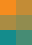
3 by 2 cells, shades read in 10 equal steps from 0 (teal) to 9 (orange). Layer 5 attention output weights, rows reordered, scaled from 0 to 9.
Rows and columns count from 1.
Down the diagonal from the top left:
9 5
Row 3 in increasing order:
0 2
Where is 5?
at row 2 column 2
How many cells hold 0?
1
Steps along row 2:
down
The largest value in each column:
9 7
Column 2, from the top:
7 5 2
